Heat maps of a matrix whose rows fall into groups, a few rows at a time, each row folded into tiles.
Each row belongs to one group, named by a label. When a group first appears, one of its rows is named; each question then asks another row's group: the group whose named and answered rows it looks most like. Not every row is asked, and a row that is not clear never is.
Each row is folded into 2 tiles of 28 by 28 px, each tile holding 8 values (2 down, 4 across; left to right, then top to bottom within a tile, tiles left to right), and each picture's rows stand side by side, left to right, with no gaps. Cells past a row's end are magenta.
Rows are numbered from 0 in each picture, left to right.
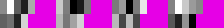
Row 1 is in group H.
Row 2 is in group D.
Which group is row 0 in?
H
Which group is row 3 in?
D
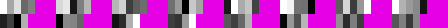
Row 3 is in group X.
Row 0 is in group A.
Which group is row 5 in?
A
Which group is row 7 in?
A
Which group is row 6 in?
D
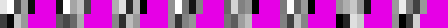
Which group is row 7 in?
H
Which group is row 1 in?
X
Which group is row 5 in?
X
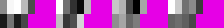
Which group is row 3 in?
A
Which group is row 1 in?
H
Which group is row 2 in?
H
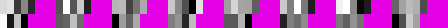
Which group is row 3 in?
H
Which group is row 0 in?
D
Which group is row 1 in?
X
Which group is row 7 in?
X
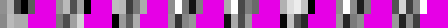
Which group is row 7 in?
D
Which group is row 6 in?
H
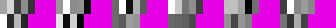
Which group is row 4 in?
H
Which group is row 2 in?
X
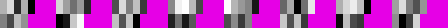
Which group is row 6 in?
A
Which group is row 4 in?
A
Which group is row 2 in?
D
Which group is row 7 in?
H
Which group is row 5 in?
D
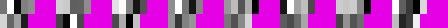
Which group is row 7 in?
H
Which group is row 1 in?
D
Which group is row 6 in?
A
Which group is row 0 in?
D
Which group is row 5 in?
X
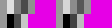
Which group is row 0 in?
H
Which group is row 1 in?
H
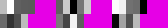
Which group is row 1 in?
D
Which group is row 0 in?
H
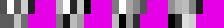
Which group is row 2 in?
D
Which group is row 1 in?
X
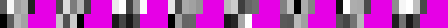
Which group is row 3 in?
A
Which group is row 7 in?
A
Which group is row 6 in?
X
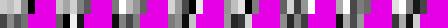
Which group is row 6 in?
A
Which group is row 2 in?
A
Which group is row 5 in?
D
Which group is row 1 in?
D
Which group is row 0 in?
A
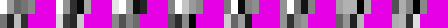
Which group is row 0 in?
D
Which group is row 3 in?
D
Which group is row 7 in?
H
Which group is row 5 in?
H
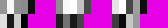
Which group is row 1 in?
A
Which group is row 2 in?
X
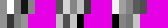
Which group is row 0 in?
H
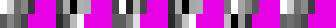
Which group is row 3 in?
X
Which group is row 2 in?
X
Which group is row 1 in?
X
